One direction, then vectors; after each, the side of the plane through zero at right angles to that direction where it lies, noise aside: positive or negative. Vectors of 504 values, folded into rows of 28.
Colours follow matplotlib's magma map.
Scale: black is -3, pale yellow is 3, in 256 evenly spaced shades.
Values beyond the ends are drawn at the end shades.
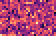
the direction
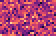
positive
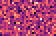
negative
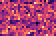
negative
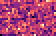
negative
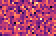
negative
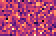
negative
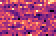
positive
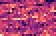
positive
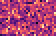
negative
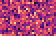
positive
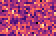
negative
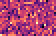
positive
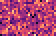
negative
